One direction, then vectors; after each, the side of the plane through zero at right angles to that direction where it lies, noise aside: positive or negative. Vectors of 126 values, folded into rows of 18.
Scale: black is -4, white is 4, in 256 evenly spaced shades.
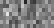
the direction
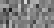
negative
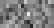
negative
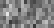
positive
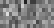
positive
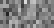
negative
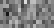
negative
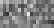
negative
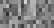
negative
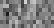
negative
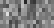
positive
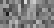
negative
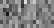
negative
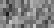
negative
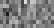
negative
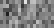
negative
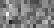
positive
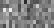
positive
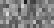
positive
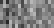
negative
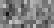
negative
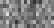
positive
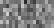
positive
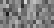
negative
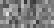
positive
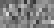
positive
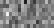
positive
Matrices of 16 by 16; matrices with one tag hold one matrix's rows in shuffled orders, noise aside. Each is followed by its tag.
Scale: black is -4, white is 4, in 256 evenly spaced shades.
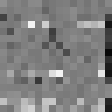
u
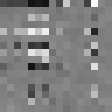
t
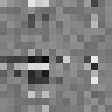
t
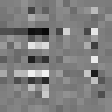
t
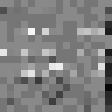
u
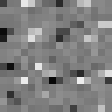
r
